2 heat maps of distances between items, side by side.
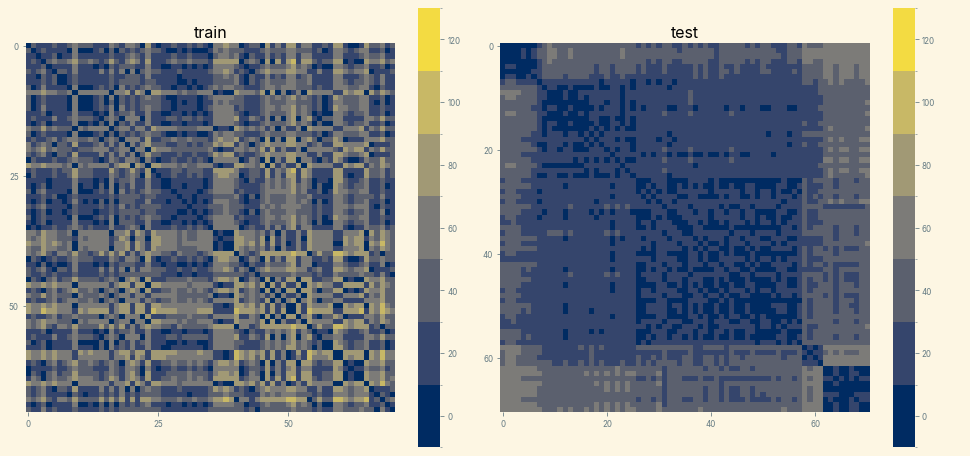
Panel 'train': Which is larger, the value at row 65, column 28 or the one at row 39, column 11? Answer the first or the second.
the first
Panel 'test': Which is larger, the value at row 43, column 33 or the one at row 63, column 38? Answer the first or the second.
the second
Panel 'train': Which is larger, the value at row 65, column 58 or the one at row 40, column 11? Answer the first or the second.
the first
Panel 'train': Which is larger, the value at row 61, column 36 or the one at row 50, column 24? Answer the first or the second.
the second
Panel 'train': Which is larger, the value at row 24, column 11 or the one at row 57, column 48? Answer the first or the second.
the second
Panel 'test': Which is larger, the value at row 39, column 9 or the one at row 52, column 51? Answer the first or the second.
the first
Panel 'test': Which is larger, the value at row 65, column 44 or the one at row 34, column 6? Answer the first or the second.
the first
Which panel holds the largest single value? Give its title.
train
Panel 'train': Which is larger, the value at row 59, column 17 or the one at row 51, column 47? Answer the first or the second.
the second
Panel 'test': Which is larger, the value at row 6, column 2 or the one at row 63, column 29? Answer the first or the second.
the second
